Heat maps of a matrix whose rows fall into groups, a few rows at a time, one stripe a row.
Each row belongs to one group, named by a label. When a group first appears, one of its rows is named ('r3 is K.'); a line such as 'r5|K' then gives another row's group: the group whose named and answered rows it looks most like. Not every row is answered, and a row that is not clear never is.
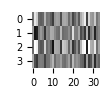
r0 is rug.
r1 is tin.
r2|rug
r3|tin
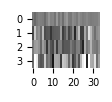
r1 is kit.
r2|kit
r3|rug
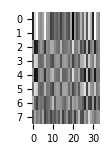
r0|rug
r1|rug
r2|tin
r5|rug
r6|tin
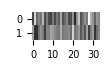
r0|kit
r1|tin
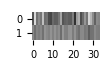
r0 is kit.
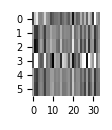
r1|tin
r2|tin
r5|tin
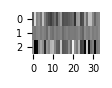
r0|kit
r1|kit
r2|tin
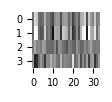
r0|rug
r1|rug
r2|kit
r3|tin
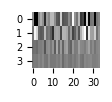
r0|tin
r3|kit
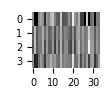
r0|tin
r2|kit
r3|tin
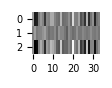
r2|tin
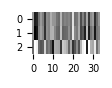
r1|tin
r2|rug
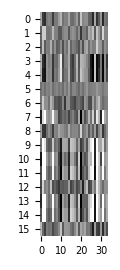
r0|tin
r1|rug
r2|kit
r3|tin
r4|tin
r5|kit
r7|rug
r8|tin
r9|rug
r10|rug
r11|rug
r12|kit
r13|rug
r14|rug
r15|tin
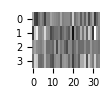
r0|tin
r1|rug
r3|rug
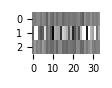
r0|kit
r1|rug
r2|kit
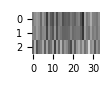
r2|kit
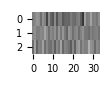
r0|kit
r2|kit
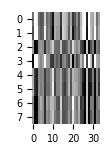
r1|rug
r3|rug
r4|tin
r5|tin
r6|tin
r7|tin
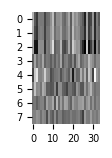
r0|tin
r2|tin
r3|kit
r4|rug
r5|kit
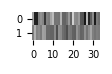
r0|tin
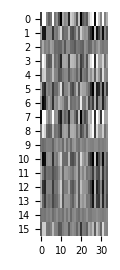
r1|tin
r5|tin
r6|tin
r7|rug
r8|rug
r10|tin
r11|tin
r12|tin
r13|tin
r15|rug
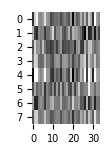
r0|rug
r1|tin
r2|kit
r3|rug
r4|rug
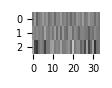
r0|kit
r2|tin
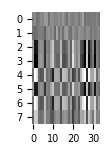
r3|tin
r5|tin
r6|rug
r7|rug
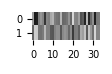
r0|tin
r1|rug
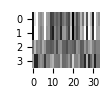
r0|rug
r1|rug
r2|kit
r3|tin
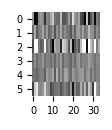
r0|tin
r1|kit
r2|rug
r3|kit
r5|rug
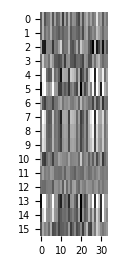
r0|kit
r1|kit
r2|tin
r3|kit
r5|rug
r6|tin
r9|rug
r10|tin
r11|kit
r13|rug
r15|kit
